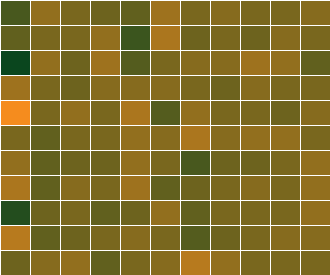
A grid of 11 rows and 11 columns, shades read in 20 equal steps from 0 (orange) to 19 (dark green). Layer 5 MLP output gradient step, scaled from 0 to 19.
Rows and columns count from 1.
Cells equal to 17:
1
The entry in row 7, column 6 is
10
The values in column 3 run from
8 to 11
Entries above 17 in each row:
0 0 1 0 0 0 0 0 0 0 0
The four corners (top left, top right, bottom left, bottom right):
14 9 11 10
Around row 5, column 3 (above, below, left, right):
11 10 10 10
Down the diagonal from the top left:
14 10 11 9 6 9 14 10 10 9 10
